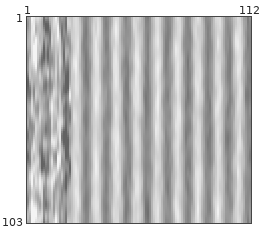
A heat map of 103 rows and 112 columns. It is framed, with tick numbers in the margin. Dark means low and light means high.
Seam: vertical, 20% of the way across, the right part calmer. Slope: none. Grain: streaks running down. Stripes: upright, repeating 11 times. Average level on the scale: 70%.
